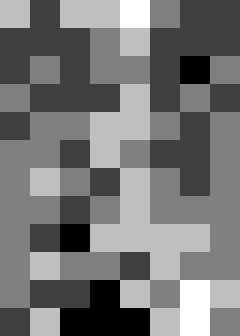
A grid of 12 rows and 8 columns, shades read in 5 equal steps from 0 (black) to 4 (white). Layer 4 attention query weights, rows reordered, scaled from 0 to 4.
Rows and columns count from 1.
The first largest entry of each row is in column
5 5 2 5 4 4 2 5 4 2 7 7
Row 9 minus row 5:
1 -1 -2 0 0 1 2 0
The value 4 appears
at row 1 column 5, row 11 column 7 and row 12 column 7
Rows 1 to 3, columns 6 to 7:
2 1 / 1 1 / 1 0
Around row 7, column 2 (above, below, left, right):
2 2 2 2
